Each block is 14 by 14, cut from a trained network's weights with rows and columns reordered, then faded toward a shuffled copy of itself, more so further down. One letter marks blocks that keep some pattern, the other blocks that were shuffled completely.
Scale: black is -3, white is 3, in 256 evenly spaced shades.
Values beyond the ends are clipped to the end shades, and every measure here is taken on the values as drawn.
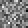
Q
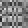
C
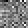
C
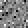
Q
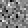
Q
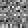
C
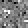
Q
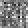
C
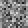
Q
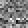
C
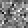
Q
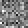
C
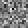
C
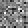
Q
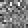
C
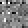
C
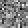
Q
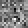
C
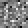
Q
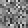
C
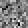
Q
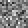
Q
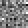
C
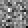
C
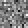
Q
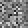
C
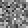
Q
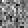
Q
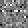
C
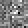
C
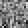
C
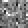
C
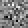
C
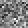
Q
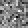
Q
